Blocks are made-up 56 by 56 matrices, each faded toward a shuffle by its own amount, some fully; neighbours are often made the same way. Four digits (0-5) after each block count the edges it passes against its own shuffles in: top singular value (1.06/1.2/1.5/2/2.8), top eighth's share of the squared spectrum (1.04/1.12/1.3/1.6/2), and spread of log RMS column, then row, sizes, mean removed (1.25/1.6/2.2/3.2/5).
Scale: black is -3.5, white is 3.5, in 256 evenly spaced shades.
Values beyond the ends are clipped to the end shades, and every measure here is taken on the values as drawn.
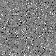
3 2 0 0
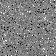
0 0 0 0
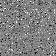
0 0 0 0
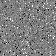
2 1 0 0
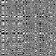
4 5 3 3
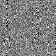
1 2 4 0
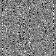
2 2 3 0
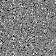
1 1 1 0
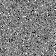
0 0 0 0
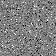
0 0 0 0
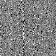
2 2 2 0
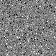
0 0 0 0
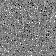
0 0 0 0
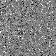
0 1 1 0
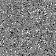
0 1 2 0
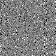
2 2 2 0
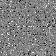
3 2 0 1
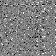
3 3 1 1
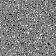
2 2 0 1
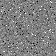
1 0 0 0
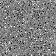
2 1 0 0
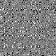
4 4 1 2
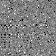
3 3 1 1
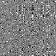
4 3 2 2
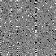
4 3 2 1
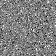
0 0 0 0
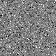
2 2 0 0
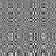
5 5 4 4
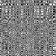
4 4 3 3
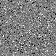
1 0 0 0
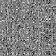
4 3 2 1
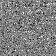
2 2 0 1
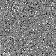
2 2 0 0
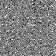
3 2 1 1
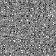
3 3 1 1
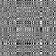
5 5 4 3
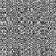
4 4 3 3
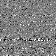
2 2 0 3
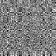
4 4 2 2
